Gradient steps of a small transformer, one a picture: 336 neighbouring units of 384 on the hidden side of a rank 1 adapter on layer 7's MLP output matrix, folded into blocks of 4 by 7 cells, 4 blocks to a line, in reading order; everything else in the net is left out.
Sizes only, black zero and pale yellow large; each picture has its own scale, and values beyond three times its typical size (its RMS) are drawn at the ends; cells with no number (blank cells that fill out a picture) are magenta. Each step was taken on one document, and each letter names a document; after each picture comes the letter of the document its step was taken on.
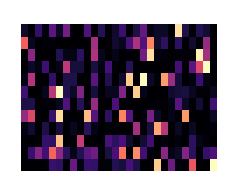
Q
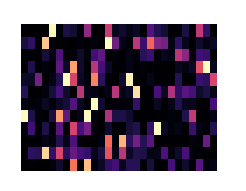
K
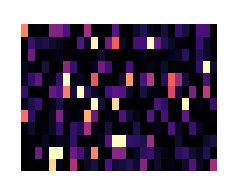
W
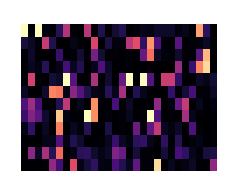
Q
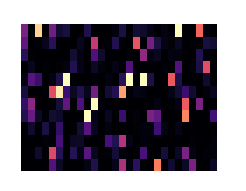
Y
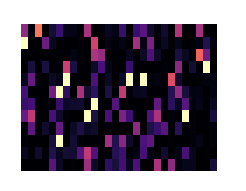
Y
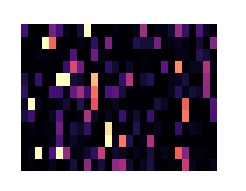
W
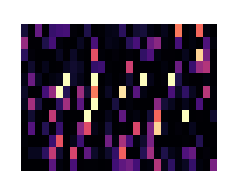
Y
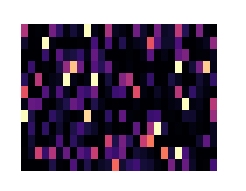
K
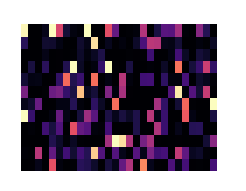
W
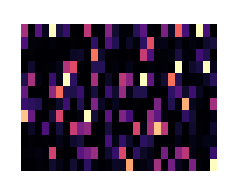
Q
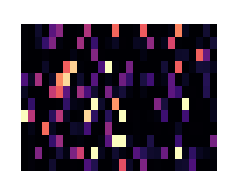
W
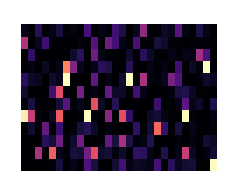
Y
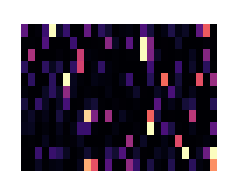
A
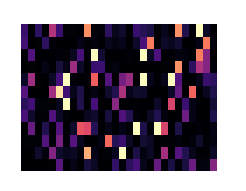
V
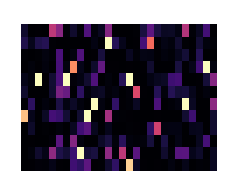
K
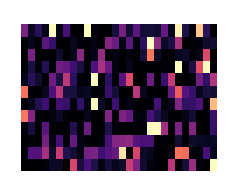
Q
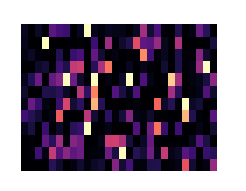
Y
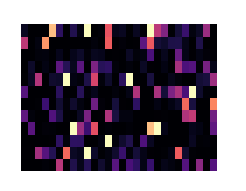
K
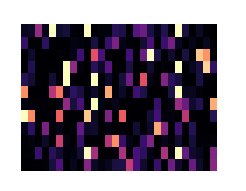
Q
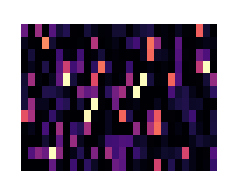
Y
